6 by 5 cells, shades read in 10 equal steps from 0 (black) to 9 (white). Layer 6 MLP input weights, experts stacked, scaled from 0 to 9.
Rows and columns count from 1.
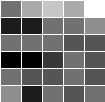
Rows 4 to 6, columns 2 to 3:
0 2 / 3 3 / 1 4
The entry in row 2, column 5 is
5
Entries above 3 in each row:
5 3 3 1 2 3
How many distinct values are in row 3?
2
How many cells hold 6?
2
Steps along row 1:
up up down up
